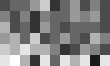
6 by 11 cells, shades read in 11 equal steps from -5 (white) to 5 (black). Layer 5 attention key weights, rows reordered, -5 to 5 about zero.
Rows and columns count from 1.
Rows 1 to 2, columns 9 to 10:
2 0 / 0 -1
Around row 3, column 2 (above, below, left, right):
2 -2 -2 1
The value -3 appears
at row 1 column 5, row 4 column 4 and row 5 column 1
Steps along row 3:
up down up down up up down same same up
